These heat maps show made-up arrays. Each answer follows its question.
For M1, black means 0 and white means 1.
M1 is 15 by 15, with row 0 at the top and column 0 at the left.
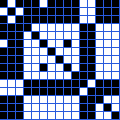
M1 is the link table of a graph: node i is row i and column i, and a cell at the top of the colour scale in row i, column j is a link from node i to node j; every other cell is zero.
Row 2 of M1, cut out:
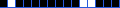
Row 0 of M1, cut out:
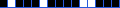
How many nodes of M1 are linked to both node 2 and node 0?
3
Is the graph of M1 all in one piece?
yes
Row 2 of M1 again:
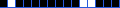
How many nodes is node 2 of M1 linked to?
3
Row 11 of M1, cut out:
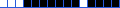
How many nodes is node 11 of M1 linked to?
4
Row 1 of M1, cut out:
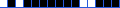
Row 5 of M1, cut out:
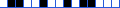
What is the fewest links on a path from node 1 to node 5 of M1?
2
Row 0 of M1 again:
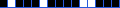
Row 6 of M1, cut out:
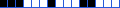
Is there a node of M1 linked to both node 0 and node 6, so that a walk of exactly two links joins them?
yes
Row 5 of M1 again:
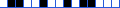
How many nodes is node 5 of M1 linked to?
9
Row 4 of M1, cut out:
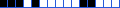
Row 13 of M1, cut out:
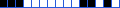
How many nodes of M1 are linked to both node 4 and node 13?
8
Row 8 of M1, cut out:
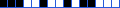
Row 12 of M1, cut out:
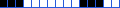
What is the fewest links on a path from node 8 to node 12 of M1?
1
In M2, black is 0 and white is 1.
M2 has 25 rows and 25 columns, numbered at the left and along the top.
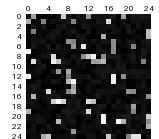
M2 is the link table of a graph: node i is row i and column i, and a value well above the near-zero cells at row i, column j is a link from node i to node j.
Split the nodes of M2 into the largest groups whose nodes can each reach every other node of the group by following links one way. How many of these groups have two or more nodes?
1
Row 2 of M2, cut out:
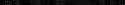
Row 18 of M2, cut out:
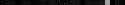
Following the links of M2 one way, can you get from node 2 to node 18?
no
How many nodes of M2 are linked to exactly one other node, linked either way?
4
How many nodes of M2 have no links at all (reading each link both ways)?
2
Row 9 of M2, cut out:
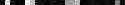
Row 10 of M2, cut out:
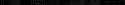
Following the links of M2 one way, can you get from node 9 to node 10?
no
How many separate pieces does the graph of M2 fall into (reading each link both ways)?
3
